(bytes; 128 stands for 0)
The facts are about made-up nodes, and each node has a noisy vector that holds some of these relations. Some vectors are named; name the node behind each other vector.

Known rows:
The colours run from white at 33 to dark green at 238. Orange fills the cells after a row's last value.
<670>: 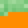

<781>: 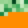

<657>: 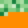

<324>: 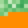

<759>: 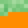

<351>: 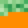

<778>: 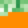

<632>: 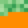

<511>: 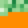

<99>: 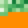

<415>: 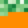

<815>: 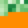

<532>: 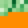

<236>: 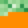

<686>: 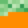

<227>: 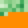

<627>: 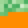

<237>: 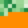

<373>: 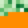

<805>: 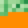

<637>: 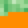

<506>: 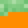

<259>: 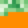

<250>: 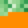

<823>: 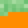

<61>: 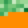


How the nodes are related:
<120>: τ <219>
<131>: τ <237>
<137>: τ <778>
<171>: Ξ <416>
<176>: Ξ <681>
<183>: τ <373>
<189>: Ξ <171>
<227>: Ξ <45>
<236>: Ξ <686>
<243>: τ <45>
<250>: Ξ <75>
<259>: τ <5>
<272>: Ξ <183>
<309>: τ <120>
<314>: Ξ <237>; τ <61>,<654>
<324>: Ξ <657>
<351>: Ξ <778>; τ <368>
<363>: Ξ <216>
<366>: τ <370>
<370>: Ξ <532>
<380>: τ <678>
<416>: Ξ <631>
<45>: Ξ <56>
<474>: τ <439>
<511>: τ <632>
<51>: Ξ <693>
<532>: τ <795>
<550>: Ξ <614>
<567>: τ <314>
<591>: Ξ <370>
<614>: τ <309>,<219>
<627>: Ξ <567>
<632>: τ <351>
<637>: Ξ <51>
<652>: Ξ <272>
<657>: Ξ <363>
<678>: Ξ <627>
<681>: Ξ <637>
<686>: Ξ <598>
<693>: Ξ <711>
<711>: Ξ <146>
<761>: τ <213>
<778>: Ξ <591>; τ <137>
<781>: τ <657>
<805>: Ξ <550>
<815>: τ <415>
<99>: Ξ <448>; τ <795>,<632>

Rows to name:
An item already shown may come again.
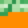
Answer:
<366>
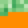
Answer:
<448>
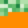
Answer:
<5>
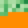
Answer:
<805>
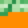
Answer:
<366>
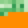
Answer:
<56>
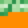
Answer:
<366>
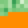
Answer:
<631>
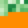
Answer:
<815>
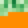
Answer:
<380>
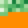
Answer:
<99>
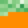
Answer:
<598>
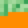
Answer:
<550>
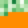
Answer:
<614>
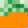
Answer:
<183>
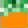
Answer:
<131>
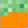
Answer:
<363>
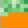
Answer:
<176>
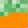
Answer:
<652>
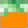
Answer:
<243>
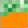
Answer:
<567>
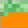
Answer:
<272>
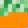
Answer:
<678>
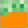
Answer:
<216>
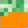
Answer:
<45>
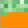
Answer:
<146>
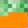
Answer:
<250>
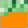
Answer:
<532>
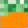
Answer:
<415>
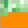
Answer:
<219>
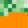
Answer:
<237>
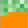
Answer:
<75>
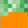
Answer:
<250>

